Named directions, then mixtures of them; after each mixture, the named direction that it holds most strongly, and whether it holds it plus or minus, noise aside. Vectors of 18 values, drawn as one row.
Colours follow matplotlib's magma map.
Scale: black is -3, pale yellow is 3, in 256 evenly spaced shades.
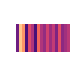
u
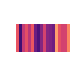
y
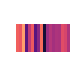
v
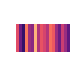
u, minus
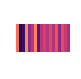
u, minus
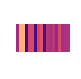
u, plus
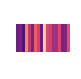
v, minus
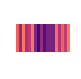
y, plus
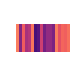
y, plus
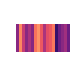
y, minus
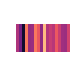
v, minus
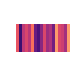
y, plus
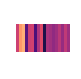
v, plus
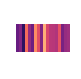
v, minus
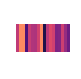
v, plus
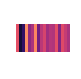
u, minus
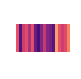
y, plus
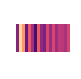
u, plus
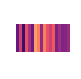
v, minus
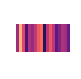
y, minus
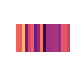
v, plus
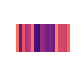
y, plus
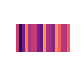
y, plus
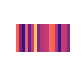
u, minus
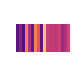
v, minus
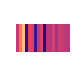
v, plus
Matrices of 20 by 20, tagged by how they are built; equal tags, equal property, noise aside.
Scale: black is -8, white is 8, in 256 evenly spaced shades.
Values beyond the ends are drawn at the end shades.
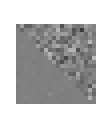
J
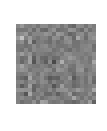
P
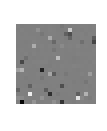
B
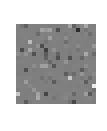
B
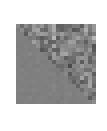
J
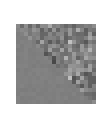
J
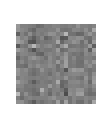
P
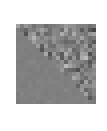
J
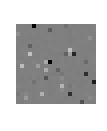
B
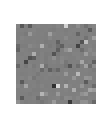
B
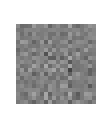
P
